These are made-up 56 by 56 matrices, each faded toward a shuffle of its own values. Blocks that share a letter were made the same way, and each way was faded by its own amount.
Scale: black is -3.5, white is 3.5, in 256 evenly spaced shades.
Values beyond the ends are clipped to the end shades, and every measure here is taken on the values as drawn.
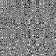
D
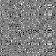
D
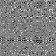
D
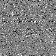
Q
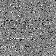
Q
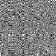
D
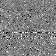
Q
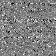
Q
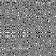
D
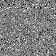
Q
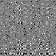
D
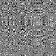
D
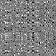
D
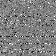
Q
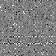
D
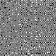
D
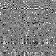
D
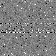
Q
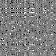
D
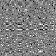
D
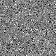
Q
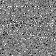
Q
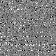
Q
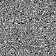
Q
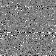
Q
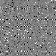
D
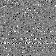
Q
